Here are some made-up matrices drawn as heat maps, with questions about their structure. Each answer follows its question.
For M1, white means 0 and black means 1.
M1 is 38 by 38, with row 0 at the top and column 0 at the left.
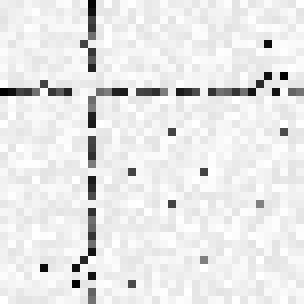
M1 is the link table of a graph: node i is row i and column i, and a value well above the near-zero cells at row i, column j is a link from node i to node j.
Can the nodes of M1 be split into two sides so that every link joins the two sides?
no
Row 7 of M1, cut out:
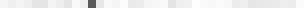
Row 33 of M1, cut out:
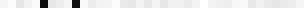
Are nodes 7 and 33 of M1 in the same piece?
no
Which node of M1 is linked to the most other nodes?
node 11
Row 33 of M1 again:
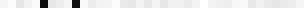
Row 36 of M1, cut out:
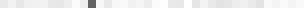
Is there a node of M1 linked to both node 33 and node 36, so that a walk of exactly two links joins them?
no
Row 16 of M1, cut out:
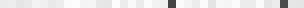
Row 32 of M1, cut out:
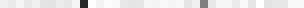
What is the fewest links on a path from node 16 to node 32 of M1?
3
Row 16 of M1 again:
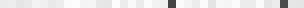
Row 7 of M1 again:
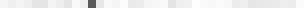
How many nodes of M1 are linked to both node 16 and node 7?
0
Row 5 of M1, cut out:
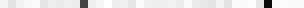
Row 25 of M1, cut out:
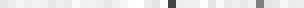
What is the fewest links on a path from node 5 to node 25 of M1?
3
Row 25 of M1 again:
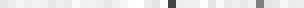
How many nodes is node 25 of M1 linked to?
2
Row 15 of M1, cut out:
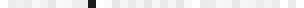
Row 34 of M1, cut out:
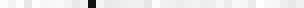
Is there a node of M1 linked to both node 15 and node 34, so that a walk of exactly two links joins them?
yes
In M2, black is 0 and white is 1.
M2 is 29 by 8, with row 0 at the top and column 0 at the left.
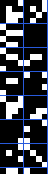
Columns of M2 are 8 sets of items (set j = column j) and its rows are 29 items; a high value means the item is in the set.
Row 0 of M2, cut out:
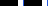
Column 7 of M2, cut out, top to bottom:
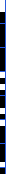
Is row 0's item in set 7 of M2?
yes
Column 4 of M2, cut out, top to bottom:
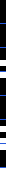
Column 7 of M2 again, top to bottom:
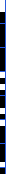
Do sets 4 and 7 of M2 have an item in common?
yes
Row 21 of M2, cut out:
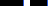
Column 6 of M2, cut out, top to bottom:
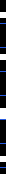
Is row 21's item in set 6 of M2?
no
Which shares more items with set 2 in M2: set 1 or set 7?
set 1
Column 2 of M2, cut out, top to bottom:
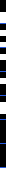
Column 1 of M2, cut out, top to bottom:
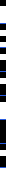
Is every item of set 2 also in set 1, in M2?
yes
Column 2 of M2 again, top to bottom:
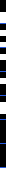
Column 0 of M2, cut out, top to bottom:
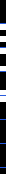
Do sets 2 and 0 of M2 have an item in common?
no
